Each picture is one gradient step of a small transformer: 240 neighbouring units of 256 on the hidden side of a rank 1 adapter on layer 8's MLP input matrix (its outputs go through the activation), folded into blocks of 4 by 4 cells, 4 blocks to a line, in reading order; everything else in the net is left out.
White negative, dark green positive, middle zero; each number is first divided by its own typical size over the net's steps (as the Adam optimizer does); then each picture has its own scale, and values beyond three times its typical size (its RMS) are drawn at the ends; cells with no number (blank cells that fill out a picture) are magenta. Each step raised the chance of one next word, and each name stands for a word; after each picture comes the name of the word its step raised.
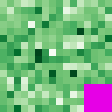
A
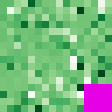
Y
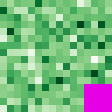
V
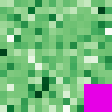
V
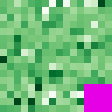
A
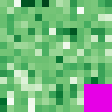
A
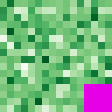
V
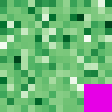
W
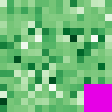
A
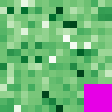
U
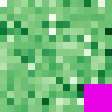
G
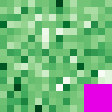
U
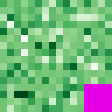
W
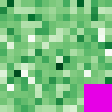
V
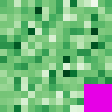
A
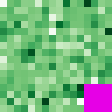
G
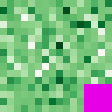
V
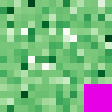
Y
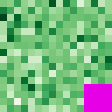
V
